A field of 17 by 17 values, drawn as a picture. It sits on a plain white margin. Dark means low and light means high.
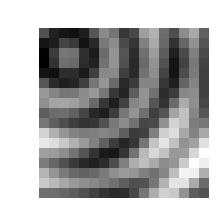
The ninth with the highest average is the bottom right. Concentric rings centre on the top left. The top left is the ninth with the lowest average. No single row or column stands out from its neighbours.
